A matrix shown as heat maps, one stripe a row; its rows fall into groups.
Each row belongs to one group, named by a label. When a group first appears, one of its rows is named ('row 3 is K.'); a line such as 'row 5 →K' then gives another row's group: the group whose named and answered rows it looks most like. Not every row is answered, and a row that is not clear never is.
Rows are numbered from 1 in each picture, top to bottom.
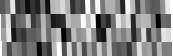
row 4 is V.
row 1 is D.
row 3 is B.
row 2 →B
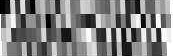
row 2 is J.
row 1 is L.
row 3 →B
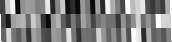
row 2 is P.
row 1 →D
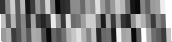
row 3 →B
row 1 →L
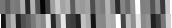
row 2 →D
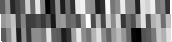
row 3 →L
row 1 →B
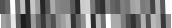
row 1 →P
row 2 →D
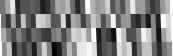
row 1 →D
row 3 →B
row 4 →B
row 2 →L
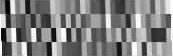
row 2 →V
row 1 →P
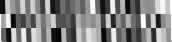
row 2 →B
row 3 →L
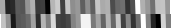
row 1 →V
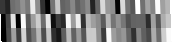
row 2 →L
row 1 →P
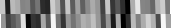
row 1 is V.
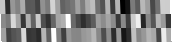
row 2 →J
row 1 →V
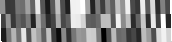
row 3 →L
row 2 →B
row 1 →B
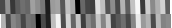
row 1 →J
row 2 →V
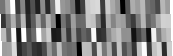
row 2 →L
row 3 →L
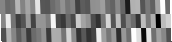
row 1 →J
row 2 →B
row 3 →J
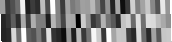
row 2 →P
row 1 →V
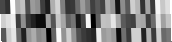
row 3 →J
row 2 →D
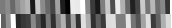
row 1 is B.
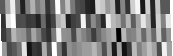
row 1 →J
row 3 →P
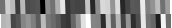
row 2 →B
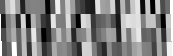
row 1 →J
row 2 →P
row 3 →P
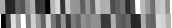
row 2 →L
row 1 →V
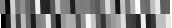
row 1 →P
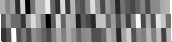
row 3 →P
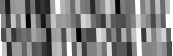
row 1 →P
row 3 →J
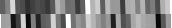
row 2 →V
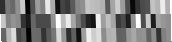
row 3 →D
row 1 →L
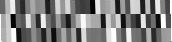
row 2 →B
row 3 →D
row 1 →J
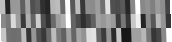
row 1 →V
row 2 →J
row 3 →V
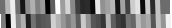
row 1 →J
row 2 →P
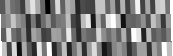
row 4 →L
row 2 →D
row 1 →J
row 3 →J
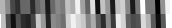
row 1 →B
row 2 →B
